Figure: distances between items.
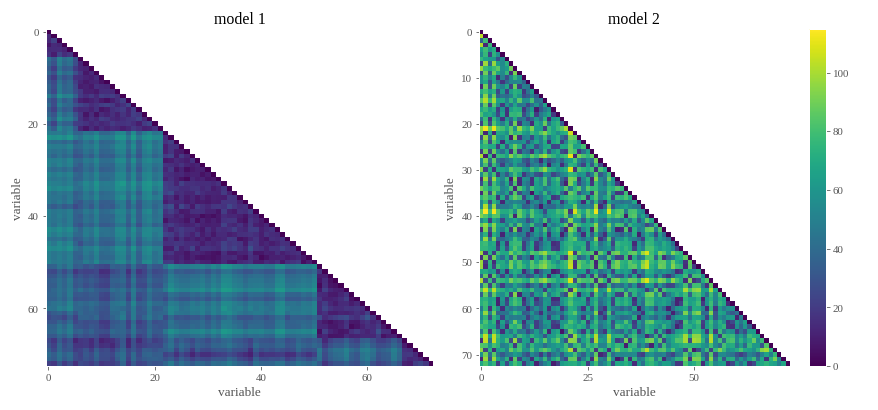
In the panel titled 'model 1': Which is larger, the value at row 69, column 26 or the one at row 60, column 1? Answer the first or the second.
the second
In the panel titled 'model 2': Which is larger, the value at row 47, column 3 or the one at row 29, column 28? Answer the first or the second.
the first
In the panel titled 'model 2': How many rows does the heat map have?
73
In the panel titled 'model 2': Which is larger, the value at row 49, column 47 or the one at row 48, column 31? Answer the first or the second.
the second
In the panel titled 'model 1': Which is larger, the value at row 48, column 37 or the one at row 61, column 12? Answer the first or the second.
the second
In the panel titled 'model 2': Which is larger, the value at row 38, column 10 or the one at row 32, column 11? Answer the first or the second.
the second
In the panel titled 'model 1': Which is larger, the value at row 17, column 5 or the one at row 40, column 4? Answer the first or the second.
the second
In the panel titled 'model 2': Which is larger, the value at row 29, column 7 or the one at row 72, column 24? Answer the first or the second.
the second
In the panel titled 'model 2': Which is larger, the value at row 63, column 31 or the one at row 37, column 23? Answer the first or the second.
the second
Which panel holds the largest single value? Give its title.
model 2
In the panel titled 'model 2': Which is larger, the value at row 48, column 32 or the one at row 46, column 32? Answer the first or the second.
the first
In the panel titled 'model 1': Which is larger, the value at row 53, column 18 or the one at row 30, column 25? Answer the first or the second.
the first
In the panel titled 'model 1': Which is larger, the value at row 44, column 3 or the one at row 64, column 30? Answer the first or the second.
the first
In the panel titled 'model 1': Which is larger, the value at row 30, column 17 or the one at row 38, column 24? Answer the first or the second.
the first
